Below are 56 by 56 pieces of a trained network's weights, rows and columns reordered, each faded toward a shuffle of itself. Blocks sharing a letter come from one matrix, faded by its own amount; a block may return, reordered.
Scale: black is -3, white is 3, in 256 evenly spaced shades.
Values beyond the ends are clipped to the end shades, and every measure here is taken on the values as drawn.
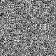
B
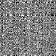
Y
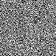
B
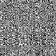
Y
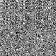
Y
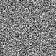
B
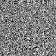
Y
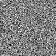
B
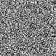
B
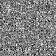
Y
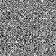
Y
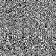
Y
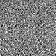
Y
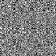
Y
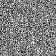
B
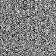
Y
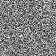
B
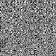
Y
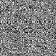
Y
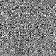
Y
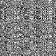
Y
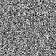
B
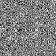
Y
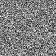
B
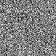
B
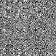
Y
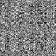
Y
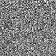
B
